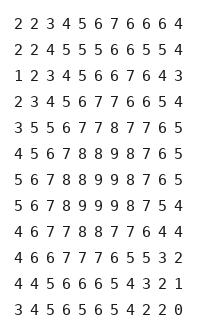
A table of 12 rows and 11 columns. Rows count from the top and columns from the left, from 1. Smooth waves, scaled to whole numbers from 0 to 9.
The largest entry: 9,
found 6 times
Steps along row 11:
same up up same same down down down down down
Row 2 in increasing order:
2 2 4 4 5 5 5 5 5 6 6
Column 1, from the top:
2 2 1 2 3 4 5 5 4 4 4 3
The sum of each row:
51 49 47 55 66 73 78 77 68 58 46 42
